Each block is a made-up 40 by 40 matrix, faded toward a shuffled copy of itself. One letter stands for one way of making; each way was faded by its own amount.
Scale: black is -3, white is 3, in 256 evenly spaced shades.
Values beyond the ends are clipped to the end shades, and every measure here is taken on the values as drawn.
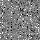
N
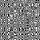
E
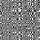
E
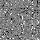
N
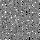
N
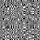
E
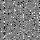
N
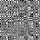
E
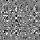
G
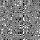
G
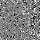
N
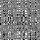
E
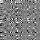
E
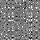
G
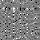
G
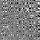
E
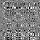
E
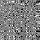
G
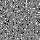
N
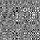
E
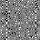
G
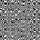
E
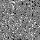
N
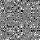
G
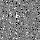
N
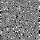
N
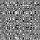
E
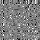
G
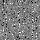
N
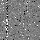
N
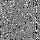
N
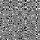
G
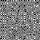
G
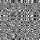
E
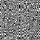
G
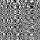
E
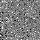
N
